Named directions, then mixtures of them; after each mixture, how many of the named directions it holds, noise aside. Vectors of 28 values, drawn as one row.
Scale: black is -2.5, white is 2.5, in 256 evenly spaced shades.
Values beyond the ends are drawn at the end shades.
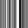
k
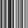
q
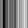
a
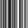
three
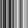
three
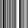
two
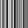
one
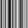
two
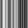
three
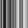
three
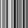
one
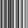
two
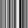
one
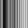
one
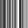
two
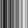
three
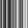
three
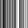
two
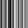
one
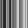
three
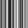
two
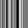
two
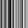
one
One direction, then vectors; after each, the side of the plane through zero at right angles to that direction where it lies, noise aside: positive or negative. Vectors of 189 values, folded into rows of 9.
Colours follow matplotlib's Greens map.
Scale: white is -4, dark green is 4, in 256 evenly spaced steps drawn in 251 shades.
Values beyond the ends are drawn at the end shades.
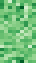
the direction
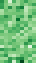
positive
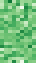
negative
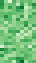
positive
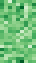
positive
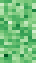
negative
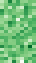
negative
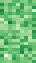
positive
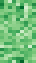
positive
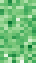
negative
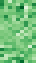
positive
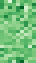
positive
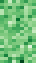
positive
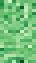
positive
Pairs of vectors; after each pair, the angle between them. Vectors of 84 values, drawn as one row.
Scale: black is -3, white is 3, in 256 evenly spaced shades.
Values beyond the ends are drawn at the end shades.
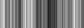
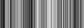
nearly opposite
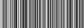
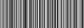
partly aligned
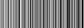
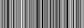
orthogonal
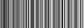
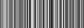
nearly opposite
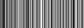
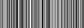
orthogonal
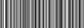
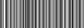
nearly parallel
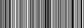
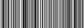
partly opposed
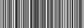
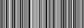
nearly opposite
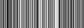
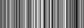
orthogonal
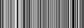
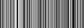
nearly parallel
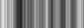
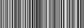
orthogonal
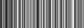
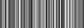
orthogonal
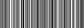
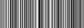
partly opposed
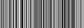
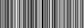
partly opposed
